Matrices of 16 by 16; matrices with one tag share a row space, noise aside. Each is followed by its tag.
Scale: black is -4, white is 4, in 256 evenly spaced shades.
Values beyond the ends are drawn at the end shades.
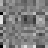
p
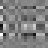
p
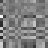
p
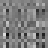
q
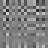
q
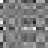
p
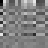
p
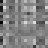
p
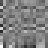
p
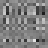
q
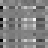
p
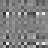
q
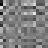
p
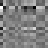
p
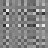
q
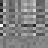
p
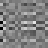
p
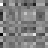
p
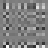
q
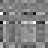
p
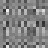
q
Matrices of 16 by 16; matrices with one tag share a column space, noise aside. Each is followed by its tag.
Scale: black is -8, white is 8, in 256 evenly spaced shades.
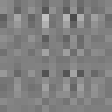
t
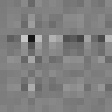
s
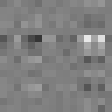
s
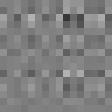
t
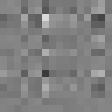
t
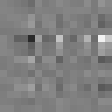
s
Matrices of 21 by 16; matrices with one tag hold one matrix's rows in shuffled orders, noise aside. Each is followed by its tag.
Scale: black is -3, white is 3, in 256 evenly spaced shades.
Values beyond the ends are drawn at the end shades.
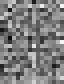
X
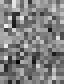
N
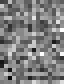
X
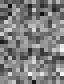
X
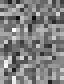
N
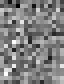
N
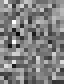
N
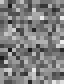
X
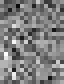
N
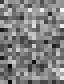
X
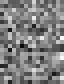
X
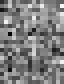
X
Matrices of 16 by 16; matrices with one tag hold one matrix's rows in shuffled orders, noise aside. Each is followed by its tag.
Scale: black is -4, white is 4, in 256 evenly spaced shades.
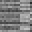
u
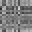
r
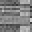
u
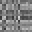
r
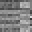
u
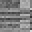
u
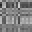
r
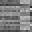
u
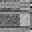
u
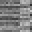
u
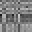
r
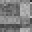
u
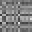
r
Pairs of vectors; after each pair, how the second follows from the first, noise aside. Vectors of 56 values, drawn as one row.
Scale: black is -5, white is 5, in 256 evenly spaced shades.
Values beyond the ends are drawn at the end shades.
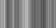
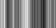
scaled up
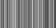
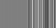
partly zeroed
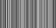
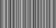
shuffled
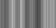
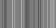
partly zeroed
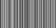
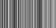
shuffled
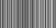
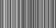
reversed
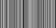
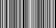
scaled up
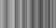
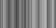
wrapped around
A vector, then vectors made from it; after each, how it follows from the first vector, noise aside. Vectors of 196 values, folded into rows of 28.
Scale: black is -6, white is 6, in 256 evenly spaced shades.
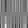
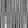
copied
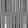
copied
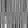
copied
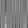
shrunk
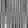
copied
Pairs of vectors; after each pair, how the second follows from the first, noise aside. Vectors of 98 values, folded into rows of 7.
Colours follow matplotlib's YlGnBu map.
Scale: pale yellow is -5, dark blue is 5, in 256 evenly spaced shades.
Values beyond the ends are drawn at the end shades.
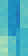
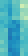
reversed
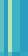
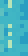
partly zeroed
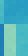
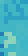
partly zeroed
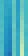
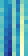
scaled up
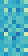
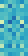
reversed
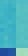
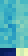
scaled up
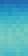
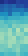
scaled up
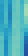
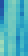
reversed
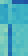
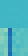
partly zeroed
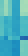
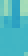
partly zeroed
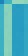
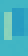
partly zeroed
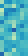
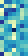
scaled up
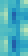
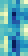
scaled up
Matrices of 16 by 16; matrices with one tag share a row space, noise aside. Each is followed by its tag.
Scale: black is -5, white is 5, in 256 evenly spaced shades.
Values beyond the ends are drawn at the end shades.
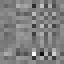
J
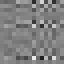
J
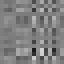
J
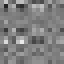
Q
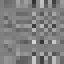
J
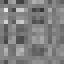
Q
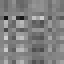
Q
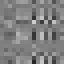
J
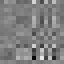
J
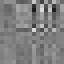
J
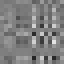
J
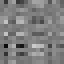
Q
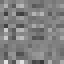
Q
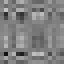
Q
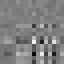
J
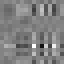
J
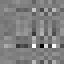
J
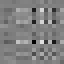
J
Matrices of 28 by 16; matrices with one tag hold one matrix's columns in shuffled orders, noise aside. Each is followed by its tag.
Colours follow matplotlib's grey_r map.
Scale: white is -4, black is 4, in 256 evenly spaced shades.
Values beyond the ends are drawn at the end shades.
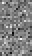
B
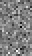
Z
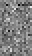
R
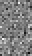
B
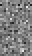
R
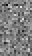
R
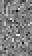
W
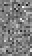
R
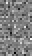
B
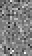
Z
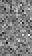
W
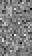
W
